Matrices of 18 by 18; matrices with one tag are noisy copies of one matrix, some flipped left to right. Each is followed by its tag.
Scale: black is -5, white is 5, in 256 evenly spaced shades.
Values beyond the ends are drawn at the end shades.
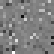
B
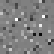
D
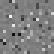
D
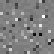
D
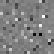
D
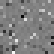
B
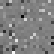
B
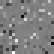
B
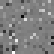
B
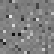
D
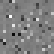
D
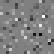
D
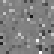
B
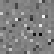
D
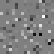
D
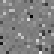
B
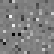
D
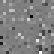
B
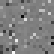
B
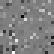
B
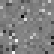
B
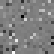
B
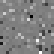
B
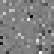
B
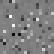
D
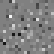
D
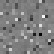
D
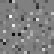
D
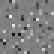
D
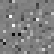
D
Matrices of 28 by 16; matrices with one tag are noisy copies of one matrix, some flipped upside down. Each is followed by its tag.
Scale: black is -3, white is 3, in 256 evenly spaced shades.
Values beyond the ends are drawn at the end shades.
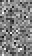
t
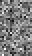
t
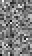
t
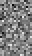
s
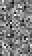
t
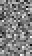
s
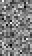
t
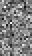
t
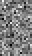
t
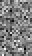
t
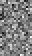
s
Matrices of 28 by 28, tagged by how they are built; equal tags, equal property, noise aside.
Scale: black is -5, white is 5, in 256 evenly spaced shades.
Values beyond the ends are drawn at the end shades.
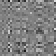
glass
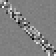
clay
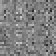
glass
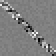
clay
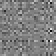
glass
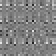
glass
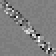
clay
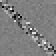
clay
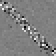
clay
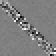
clay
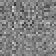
glass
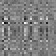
glass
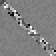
clay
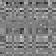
glass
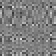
glass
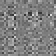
glass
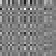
glass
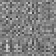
glass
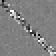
clay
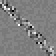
clay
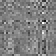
glass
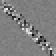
clay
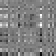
glass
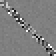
clay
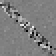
clay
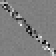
clay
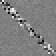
clay
